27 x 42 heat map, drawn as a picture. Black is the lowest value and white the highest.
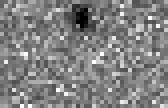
Overall the values sit about 50% of the way up the scale. The top middle is the ninth with the lowest average. No overall slope runs across the table. No single row or column stands out from its neighbours. Neither half mirrors the other. One dip sinks in the top middle.
